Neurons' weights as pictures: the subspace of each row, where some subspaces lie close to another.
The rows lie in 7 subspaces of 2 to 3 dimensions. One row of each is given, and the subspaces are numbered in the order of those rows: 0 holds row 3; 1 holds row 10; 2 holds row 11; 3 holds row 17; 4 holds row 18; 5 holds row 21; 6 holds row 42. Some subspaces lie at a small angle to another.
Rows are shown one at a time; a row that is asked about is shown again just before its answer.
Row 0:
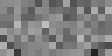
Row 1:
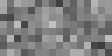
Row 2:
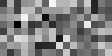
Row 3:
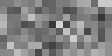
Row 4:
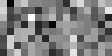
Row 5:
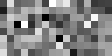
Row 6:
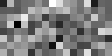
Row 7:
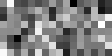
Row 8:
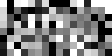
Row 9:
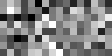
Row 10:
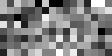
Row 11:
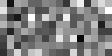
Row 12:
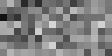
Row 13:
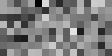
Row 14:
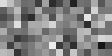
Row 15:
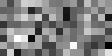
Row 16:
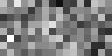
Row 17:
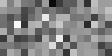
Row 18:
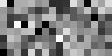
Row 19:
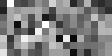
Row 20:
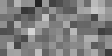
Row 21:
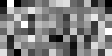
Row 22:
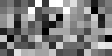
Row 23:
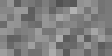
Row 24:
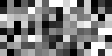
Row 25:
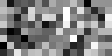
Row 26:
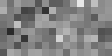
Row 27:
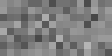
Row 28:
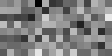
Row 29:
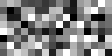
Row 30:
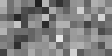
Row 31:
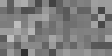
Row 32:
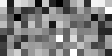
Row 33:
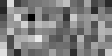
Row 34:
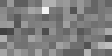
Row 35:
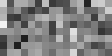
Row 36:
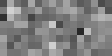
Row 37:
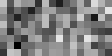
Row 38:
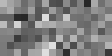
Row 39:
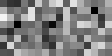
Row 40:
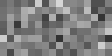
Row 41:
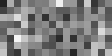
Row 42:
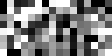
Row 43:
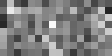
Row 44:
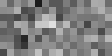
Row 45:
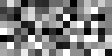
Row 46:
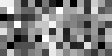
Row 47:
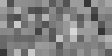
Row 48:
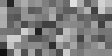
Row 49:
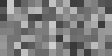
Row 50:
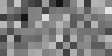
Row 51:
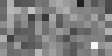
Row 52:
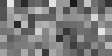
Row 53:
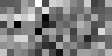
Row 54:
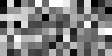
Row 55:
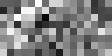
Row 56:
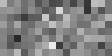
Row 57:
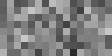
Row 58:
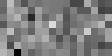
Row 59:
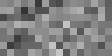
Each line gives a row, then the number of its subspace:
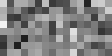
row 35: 1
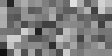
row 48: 4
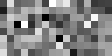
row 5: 3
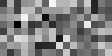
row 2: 3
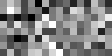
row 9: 1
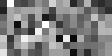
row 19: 3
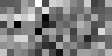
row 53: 1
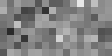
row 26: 6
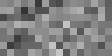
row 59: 0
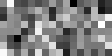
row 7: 4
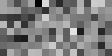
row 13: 1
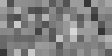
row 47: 4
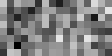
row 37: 6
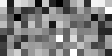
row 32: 1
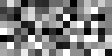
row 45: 0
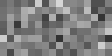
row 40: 2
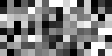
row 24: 5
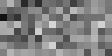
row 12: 0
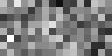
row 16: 5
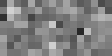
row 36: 0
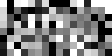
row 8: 1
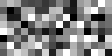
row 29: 0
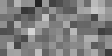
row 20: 6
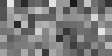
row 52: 4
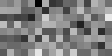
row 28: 1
